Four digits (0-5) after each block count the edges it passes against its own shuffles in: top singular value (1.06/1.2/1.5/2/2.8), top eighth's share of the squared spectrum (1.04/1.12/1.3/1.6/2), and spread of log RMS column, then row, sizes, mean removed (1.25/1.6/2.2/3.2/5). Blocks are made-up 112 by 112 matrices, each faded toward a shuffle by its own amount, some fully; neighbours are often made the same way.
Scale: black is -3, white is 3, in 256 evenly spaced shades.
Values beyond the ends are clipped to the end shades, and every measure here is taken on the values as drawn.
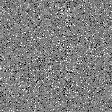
3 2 1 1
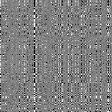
5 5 4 3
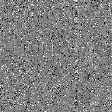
3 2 1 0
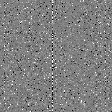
4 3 2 1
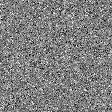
0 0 0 0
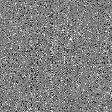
3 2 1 0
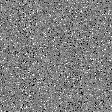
0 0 1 0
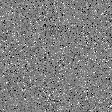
2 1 1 0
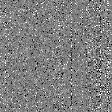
3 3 3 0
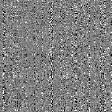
4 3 4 1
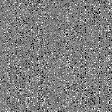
3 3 3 1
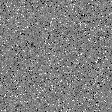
0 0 0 0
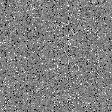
2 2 2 0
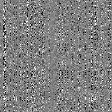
4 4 4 1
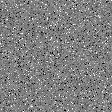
0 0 0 0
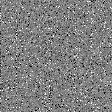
2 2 2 0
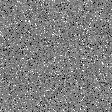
1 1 1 0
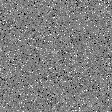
0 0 0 0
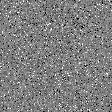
1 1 1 0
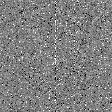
3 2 2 0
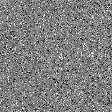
2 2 1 0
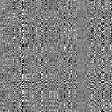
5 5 5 3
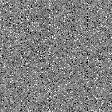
3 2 2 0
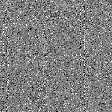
3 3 2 0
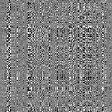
5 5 5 3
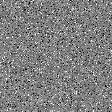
2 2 0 0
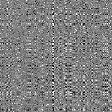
5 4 3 3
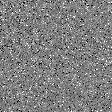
3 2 0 0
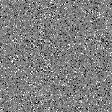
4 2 1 1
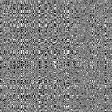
5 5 4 3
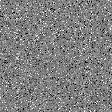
3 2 1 0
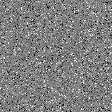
3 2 1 0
